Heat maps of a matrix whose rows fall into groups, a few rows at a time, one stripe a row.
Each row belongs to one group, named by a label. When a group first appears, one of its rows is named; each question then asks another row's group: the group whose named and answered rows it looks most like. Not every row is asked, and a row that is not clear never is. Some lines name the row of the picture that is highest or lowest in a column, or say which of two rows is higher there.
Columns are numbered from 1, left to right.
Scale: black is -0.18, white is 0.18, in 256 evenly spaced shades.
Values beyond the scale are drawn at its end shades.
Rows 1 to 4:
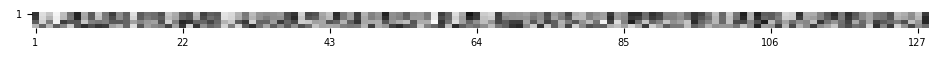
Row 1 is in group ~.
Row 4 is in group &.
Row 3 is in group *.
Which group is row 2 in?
~
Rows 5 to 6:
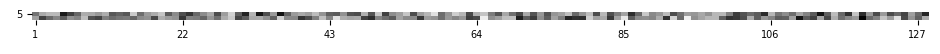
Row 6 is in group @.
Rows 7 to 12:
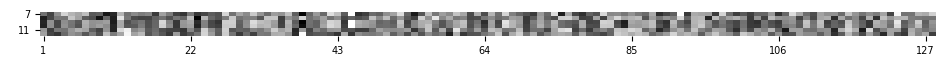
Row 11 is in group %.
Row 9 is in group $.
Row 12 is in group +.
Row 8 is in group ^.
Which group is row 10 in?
$
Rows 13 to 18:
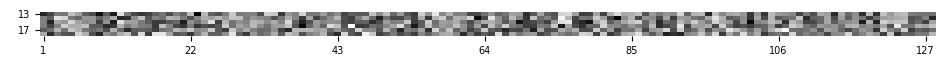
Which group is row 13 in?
^
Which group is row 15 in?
%
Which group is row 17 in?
^
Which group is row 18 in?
&
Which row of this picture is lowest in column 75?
16
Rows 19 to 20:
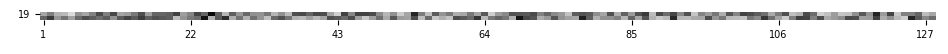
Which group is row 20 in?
^
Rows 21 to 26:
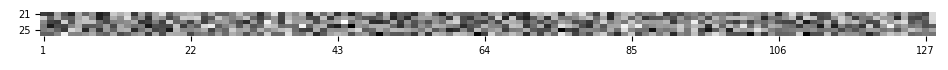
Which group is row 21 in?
&
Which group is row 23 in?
@
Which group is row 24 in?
^
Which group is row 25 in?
~
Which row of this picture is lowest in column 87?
22
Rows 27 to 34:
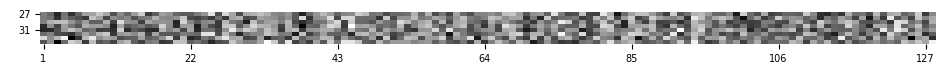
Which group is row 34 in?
~
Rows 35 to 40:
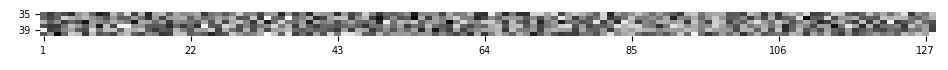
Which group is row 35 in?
&
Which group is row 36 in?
@
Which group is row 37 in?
*
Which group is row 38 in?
+
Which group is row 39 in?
+
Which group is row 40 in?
~
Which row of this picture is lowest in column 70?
35
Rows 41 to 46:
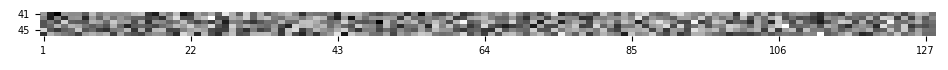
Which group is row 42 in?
^
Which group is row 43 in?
*
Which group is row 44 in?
^
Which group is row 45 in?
&
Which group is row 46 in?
$
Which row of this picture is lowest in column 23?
46
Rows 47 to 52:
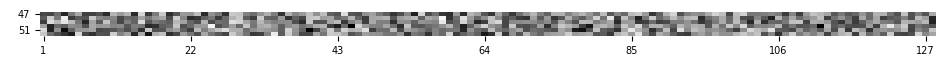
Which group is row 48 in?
*
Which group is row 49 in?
~
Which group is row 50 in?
^
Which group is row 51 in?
@
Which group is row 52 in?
&
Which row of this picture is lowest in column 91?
51
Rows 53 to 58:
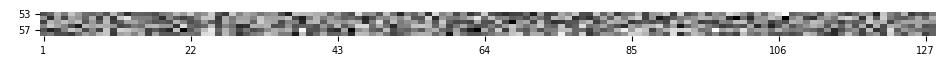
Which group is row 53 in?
^
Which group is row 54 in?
%
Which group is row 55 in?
~
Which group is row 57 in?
+
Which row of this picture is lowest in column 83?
53
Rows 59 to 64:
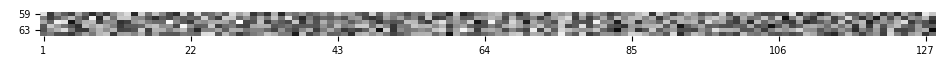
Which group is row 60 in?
+
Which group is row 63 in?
*
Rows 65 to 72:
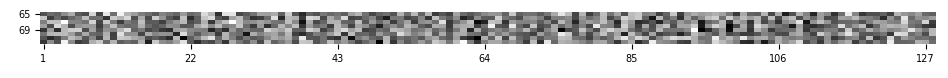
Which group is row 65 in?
+
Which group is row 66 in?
&
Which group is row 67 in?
~
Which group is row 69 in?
~
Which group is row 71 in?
+
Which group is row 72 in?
*
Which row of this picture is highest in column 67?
70
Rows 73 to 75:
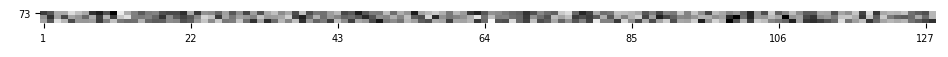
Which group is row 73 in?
%
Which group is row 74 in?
%
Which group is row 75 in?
@
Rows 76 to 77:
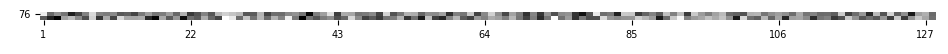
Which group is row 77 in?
+
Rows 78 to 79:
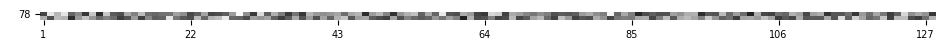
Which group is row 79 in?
@
